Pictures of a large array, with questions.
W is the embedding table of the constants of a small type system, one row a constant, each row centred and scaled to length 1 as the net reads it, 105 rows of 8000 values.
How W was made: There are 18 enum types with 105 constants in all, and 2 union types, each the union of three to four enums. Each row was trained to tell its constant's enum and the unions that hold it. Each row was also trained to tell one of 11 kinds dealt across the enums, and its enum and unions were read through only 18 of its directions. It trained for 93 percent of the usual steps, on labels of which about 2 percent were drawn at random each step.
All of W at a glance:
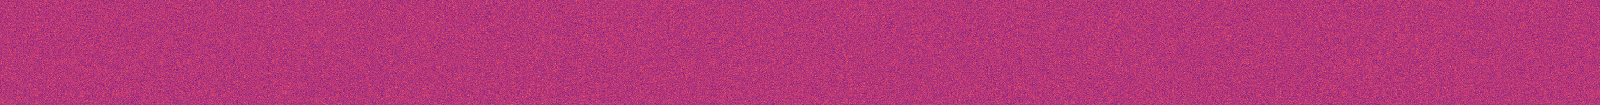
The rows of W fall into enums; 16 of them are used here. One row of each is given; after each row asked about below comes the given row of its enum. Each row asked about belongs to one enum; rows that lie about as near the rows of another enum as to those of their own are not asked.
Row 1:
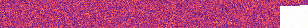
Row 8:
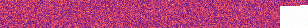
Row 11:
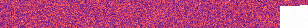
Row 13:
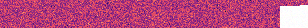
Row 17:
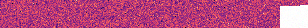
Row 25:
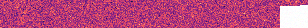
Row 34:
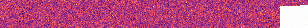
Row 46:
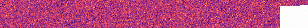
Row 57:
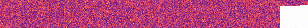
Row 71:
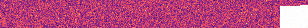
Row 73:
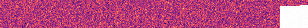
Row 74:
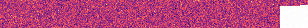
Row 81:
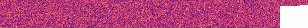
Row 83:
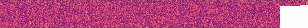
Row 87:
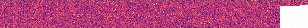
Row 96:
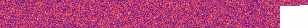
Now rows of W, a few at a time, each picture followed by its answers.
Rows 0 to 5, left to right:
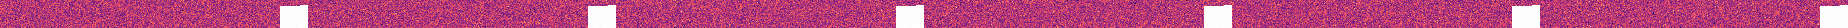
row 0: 83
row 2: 13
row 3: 46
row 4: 57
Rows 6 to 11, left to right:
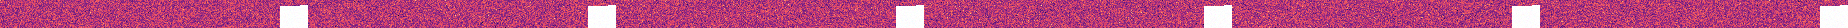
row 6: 13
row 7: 71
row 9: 17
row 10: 96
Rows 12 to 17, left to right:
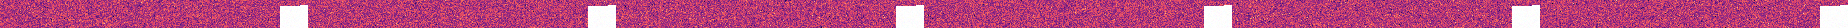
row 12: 83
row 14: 11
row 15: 8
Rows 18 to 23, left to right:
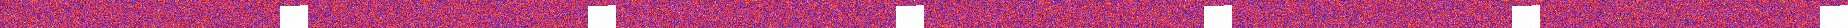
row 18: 11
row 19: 83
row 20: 1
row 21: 83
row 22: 87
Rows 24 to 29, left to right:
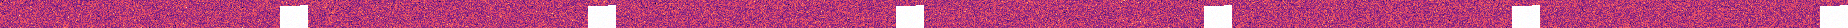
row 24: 17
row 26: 81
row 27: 87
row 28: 57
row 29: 13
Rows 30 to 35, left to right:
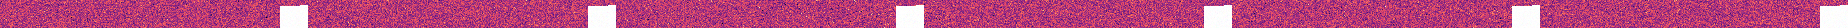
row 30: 46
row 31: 11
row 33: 1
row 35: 81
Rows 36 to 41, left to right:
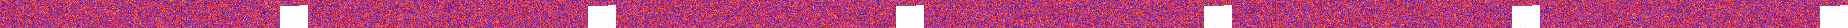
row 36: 57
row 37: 8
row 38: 17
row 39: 81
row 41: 34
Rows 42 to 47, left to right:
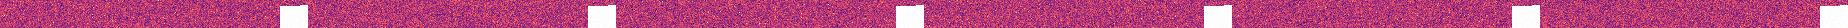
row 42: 83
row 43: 96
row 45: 8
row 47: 71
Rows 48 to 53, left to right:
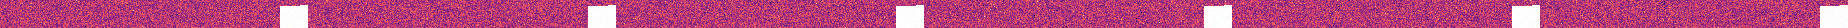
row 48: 17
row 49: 13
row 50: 83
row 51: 57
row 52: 34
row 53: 1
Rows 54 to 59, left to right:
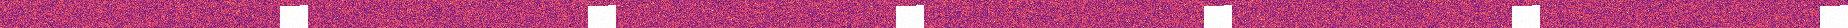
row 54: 96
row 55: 57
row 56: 1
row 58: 17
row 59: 1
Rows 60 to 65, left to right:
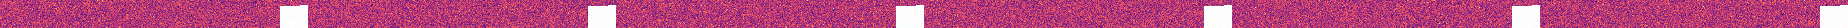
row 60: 73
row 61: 1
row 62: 11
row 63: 1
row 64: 8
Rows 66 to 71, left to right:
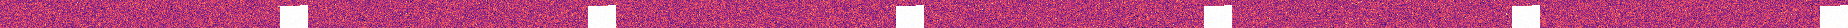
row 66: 81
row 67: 74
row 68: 87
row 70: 74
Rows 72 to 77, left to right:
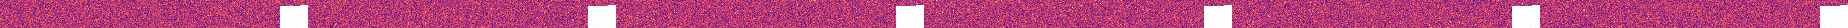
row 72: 13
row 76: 46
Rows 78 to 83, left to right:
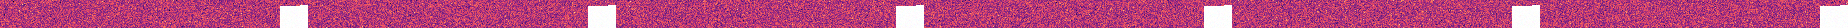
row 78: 73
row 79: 11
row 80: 17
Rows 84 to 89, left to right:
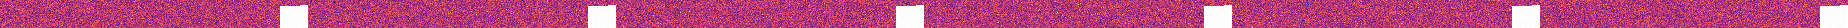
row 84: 8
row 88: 11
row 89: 13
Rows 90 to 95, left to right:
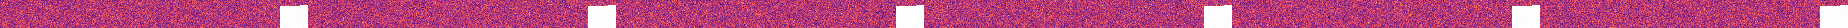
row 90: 71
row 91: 57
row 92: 17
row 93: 73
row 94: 71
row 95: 57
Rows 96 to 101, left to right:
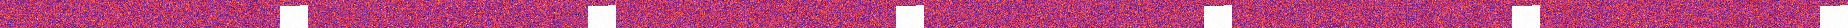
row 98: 83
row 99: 81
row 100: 11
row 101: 8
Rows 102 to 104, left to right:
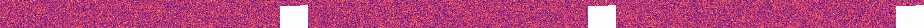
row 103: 13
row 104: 73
